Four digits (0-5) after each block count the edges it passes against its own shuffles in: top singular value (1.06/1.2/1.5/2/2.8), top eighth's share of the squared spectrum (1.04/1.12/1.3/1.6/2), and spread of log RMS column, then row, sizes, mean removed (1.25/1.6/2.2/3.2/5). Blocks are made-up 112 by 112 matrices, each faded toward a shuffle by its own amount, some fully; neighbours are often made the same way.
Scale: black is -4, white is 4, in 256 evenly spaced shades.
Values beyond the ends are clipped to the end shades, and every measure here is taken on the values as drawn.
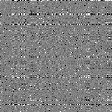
5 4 2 3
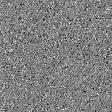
0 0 0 0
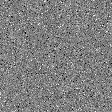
0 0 0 0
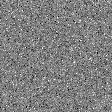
0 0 0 0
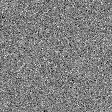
0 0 0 0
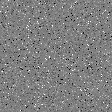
2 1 0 0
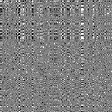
5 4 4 3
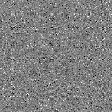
4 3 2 2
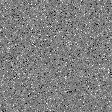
0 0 0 0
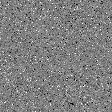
2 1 0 0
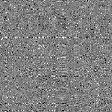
4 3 2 2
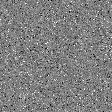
2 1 0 0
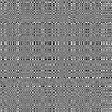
5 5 4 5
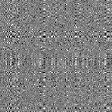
5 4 3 3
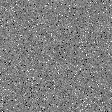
0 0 0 0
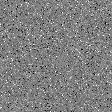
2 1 0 0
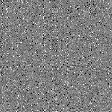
4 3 2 1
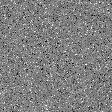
1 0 0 0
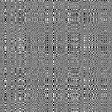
5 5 4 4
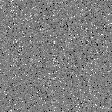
3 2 1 0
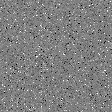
2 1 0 0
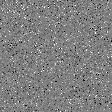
2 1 0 0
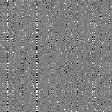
5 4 3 2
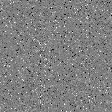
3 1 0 0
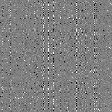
5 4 3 2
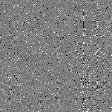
4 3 2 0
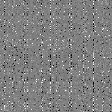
5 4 3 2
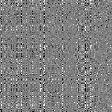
5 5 4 3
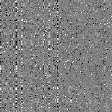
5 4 3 2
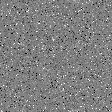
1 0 0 0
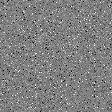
3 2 1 0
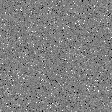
1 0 0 0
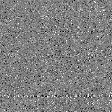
4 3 1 2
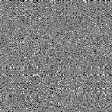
4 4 2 3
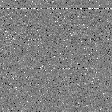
4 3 0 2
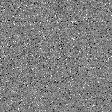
3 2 0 1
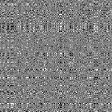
5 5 3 4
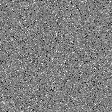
2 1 0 0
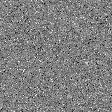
1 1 0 0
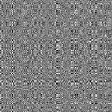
5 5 4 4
